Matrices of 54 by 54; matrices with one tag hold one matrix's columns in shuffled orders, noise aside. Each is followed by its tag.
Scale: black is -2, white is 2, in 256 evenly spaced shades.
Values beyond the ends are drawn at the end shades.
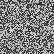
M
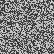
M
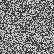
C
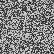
C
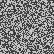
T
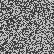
C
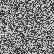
M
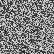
T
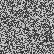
T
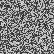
T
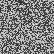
C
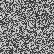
M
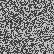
M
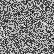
M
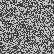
T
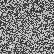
C
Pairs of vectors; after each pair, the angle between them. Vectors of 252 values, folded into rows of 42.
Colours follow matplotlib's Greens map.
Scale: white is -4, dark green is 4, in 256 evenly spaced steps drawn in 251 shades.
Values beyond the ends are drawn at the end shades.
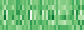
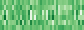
nearly parallel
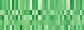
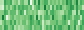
orthogonal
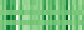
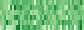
partly opposed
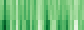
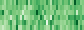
partly opposed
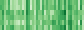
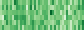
partly opposed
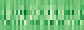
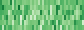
partly aligned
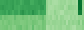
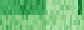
nearly parallel
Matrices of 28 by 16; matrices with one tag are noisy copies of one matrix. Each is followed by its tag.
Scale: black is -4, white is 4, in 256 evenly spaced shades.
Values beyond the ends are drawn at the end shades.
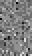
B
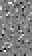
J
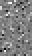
J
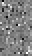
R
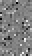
B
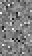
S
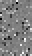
B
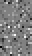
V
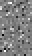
J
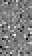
V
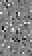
S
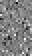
B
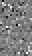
R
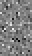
S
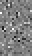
S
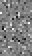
S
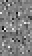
S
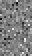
B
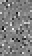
S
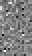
J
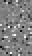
V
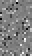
B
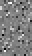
J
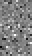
V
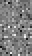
V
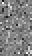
R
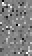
R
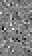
S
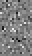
S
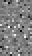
V
